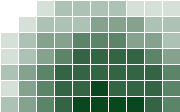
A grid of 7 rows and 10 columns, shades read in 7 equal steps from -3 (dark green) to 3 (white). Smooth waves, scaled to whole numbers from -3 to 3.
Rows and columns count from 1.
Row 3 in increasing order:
-1 -1 -1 0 0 0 0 1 1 2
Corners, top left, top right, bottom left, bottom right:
3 2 1 -1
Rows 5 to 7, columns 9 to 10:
-2 -1 / -2 -1 / -2 -1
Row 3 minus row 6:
0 1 1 2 1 2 1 2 2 2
